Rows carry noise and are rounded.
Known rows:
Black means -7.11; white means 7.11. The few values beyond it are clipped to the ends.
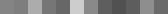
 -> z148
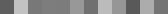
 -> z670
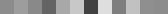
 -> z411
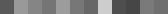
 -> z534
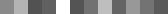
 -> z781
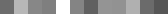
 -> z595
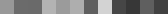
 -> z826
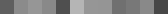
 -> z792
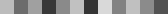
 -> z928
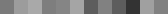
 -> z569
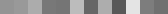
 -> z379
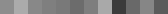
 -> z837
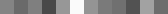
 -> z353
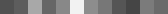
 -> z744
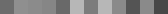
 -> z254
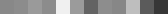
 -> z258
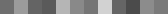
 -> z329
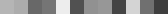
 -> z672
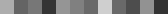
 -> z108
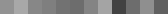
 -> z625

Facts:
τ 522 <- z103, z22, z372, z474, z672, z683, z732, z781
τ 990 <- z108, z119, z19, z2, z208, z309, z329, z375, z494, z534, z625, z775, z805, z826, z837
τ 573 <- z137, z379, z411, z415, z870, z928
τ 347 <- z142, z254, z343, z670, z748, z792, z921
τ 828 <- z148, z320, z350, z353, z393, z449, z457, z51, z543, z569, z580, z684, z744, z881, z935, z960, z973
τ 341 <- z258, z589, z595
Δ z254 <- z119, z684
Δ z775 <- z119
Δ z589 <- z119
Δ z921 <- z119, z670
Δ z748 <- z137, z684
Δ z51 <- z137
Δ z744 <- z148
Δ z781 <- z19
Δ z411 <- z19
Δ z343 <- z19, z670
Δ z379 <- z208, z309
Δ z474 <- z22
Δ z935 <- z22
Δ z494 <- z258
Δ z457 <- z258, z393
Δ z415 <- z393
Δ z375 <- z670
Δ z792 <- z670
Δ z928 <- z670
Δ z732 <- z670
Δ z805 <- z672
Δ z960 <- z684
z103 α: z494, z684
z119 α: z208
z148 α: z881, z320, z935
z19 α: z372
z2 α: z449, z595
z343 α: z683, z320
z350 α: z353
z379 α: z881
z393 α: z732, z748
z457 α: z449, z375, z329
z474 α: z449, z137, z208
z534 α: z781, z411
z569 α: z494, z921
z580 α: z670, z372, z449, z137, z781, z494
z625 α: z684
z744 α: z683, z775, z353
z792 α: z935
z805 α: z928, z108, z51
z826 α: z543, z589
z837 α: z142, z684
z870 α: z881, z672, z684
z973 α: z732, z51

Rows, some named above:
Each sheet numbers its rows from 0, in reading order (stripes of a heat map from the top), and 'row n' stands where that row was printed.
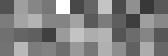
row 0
z474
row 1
z569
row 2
z775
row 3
z921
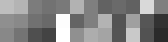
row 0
z684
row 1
z22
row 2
z683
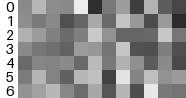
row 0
z103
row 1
z748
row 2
z881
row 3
z309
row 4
z254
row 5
z137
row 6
z870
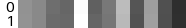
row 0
z22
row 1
z22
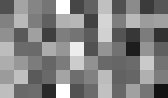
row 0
z474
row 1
z137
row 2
z805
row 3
z543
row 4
z881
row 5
z494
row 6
z732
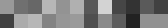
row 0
z826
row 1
z580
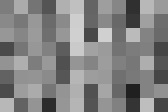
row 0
z449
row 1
z960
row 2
z415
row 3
z343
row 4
z142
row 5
z792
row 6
z457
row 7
z51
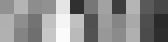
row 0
z103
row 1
z589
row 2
z589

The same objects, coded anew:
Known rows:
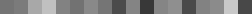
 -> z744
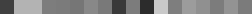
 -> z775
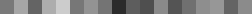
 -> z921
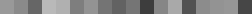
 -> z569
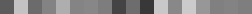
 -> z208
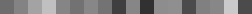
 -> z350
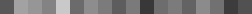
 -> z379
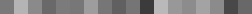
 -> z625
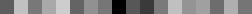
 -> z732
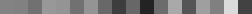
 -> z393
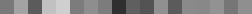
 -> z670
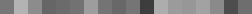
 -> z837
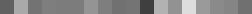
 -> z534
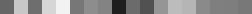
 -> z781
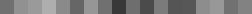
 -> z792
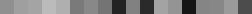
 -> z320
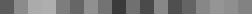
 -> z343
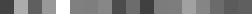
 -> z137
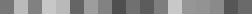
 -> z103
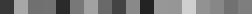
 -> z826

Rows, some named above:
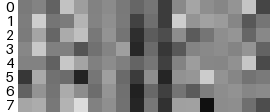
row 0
z457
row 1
z494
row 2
z921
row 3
z258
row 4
z457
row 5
z826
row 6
z254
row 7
z684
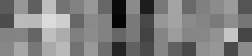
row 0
z543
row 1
z683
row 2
z457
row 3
z142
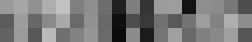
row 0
z881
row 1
z748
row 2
z543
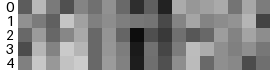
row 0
z108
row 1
z580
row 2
z748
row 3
z22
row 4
z672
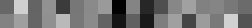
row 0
z589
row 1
z51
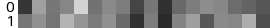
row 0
z415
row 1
z960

